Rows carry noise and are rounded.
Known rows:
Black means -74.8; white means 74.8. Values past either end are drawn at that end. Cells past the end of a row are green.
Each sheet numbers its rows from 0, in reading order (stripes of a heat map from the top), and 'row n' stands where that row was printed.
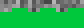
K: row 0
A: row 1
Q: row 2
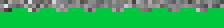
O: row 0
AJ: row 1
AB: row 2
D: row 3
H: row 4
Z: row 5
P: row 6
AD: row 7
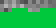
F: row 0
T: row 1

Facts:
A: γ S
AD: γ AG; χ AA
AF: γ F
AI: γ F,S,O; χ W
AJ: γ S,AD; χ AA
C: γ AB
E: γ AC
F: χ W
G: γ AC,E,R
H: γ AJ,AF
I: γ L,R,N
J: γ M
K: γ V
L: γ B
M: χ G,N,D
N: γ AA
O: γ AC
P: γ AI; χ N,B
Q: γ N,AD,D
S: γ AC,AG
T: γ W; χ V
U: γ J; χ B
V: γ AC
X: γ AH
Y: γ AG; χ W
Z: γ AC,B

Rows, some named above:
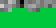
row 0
J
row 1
G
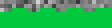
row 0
AD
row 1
B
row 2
P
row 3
Z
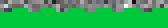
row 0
O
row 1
AG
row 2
Q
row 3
P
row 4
AF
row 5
E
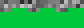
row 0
AI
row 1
AA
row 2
V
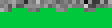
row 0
Y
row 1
Z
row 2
I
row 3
N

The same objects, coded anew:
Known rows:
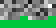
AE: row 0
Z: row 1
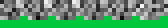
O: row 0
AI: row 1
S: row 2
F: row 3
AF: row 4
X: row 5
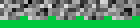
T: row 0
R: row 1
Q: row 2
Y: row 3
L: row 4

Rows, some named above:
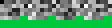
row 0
B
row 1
J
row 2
O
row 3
J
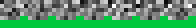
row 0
G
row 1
F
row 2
AD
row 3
AG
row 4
U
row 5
AG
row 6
K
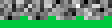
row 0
H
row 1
P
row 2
AC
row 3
AA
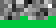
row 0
AJ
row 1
AC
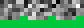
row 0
AG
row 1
M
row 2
AC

